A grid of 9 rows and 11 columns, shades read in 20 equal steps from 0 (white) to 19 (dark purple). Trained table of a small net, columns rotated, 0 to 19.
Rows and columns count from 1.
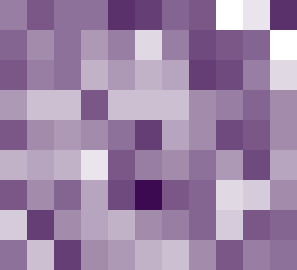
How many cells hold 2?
2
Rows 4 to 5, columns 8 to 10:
9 10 12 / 9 14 13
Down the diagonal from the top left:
10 9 11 13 11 10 13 12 13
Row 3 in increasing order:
3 6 6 7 8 10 10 11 13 14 15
